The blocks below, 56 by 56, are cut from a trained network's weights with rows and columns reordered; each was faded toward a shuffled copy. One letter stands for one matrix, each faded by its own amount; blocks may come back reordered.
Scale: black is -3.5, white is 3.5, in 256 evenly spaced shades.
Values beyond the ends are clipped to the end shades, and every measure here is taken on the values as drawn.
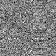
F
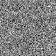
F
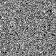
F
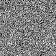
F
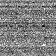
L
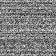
L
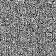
F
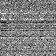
L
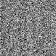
F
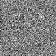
F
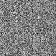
F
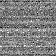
L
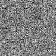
F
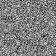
F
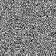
F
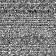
L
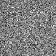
F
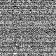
L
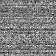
L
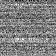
L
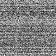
L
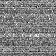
L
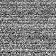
L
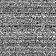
L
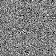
F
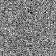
F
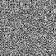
F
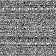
L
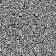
F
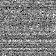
L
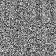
F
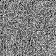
F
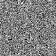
F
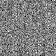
F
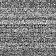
L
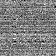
L
